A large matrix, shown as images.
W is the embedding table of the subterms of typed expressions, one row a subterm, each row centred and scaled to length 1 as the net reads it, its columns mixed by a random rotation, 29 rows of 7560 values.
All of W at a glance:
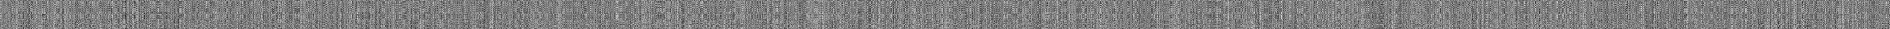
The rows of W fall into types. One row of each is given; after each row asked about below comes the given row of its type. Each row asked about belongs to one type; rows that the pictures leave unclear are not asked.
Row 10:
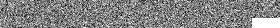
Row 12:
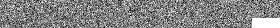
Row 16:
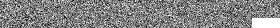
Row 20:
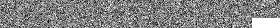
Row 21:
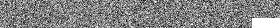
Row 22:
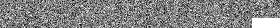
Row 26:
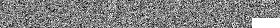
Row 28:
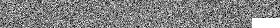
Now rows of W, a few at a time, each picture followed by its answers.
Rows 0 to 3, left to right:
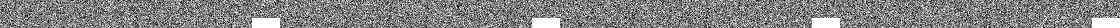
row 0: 20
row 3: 22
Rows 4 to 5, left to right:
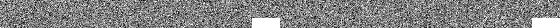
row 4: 21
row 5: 22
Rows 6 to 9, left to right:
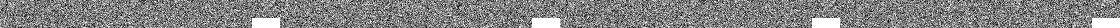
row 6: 10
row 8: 10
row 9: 20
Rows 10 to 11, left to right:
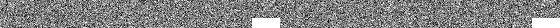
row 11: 20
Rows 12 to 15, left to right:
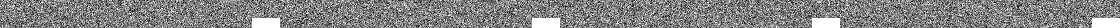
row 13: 16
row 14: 28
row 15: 16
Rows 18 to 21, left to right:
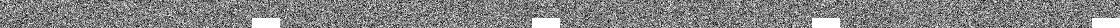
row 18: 16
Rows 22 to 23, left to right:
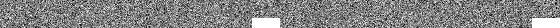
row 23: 28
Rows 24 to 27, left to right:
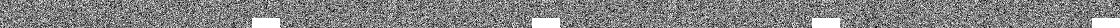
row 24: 12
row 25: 26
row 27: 22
